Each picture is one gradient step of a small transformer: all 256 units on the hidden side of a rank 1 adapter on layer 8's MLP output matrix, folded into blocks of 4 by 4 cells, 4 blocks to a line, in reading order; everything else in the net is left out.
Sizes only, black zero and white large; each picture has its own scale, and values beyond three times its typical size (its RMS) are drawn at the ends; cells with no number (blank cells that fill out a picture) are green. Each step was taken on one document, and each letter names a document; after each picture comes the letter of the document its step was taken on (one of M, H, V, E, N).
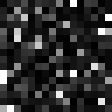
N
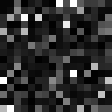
N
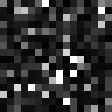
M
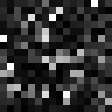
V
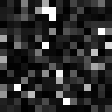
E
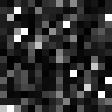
N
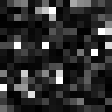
E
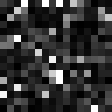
M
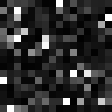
N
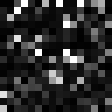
M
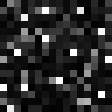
E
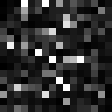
M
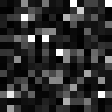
V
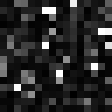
E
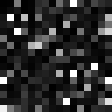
N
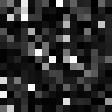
M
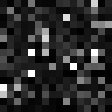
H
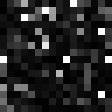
E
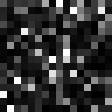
M
